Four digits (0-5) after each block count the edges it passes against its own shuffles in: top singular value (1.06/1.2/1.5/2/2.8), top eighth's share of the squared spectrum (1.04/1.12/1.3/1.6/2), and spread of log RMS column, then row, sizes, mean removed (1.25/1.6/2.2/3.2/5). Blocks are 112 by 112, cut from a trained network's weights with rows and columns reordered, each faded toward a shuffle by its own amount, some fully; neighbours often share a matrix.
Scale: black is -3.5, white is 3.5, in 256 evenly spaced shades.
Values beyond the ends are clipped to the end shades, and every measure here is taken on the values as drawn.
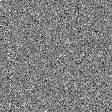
2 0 0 0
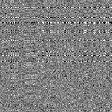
5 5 2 3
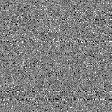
4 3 1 2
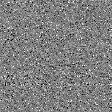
3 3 1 2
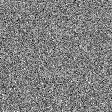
1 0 0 0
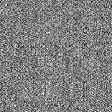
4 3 0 2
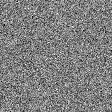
0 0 0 0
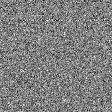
3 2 0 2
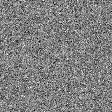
2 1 0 0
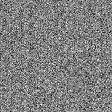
3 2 0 1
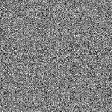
4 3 1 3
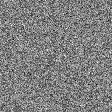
2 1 0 0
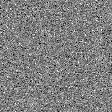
3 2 0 1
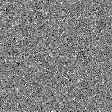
3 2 0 1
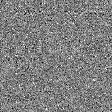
3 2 0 1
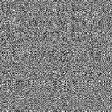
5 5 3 3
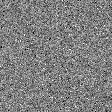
2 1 0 0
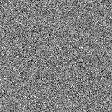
3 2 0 1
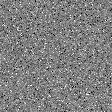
0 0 0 0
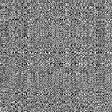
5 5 2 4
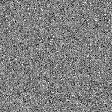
3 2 0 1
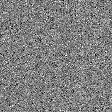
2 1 0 0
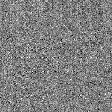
3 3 0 2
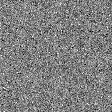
2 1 0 0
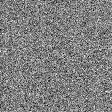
2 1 0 0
